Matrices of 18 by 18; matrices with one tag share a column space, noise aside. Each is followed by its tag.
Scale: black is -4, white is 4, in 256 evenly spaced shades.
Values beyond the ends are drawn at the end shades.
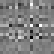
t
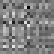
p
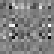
t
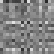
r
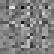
p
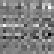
t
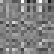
r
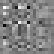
p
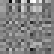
r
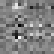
t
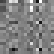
r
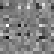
t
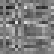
p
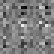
p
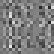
p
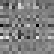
t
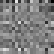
r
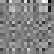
r
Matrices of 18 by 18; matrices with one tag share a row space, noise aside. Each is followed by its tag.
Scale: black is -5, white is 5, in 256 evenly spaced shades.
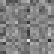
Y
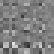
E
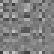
E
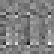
Y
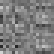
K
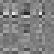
E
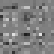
E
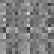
Y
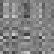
E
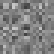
E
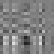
E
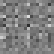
Y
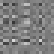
E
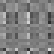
Y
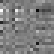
K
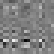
E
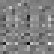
Y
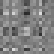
E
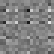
Y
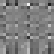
Y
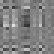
E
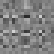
E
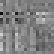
K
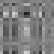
E
